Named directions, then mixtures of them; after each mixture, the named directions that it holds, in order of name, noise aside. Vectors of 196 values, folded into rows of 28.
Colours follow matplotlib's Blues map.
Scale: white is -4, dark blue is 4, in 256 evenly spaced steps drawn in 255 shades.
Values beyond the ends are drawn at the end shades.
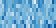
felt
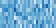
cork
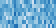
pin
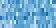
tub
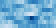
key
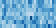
felt, key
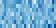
felt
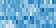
felt, key, tub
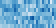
cork, key, pin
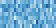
cork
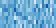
cork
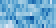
key, tub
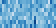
cork, felt, tub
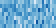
cork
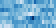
key, pin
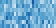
felt, pin
